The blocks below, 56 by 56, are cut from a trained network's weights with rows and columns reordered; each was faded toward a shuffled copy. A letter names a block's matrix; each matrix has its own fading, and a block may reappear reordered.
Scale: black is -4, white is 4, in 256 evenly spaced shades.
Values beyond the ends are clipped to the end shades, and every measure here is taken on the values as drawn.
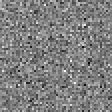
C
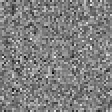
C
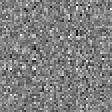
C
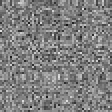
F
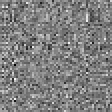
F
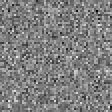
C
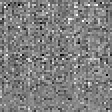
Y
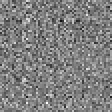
F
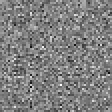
C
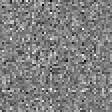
C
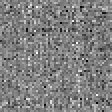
Y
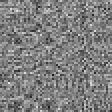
F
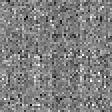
Y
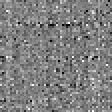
Y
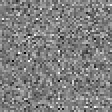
C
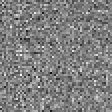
C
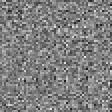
F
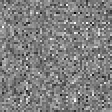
C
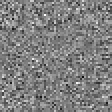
C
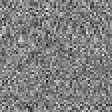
F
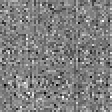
Y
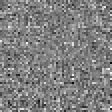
C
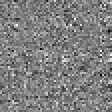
C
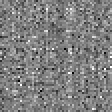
Y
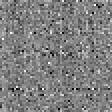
Y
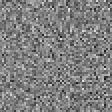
F
